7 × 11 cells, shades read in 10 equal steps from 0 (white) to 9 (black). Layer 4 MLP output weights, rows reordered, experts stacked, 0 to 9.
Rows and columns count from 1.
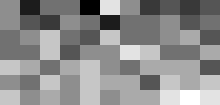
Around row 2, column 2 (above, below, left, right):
8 4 4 7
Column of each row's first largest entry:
5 6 5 4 11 8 2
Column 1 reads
4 4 5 5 2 4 2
